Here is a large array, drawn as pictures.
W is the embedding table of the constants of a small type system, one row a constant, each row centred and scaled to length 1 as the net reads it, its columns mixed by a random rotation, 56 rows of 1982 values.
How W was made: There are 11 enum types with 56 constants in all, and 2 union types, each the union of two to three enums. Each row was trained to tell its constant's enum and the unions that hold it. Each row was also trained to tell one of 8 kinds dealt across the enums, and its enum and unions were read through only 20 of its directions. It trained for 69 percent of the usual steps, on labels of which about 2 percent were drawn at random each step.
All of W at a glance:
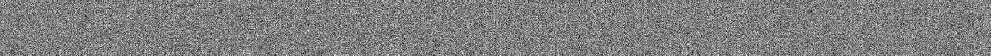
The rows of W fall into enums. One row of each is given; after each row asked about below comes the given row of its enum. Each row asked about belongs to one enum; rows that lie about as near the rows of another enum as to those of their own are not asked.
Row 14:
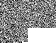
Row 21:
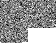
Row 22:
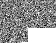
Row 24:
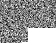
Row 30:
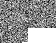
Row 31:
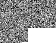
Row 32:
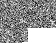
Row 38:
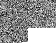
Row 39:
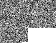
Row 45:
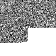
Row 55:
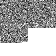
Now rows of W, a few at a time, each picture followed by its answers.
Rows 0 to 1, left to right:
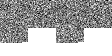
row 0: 21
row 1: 24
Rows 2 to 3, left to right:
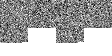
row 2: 30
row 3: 21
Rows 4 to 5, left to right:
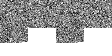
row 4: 22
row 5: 45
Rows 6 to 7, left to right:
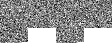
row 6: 22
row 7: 55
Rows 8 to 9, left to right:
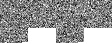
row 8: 38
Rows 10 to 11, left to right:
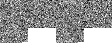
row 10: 24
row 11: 31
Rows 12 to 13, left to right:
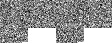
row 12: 24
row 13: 55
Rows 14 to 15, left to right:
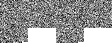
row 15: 39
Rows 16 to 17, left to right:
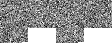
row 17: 30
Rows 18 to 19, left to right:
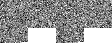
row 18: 22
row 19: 14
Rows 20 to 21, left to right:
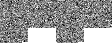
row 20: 39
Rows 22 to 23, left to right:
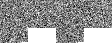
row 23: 14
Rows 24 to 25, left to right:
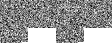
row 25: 45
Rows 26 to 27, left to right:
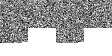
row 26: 24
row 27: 32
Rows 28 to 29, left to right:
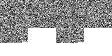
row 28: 14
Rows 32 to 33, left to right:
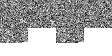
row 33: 32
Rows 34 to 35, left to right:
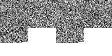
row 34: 38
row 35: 30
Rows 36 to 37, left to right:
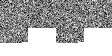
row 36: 30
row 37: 21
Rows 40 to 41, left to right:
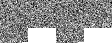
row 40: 22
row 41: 55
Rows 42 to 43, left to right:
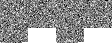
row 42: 30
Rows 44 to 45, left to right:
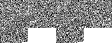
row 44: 45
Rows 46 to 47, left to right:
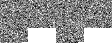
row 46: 22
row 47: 21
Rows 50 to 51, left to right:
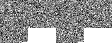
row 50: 45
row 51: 24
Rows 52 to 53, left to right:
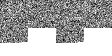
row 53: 45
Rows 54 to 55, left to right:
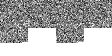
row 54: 55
